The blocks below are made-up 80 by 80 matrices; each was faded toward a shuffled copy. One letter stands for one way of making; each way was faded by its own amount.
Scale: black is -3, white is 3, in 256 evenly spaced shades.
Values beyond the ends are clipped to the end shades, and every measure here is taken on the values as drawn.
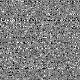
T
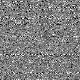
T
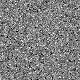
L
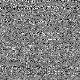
T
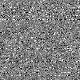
T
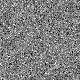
L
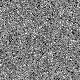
L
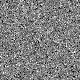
L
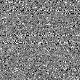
T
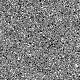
L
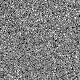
L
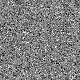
L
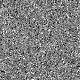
L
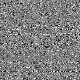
T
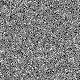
L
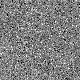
L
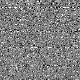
T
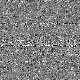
T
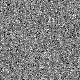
L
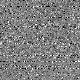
T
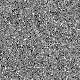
L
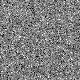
L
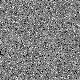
L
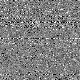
T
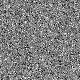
L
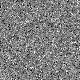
L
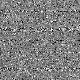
T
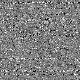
T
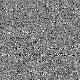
T
